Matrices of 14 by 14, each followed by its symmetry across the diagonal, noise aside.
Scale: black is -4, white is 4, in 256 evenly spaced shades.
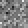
symmetric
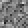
symmetric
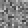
neither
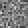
neither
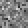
symmetric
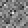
symmetric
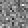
neither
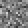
neither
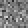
neither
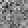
symmetric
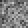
symmetric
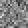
neither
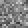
neither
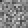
symmetric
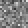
neither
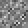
symmetric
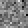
neither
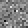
neither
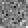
symmetric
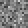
neither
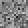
symmetric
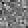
symmetric
